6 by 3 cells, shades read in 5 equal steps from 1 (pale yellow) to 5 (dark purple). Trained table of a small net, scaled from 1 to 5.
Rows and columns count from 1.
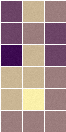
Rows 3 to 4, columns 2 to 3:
2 4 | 2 3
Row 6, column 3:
3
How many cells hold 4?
4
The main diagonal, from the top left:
4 3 4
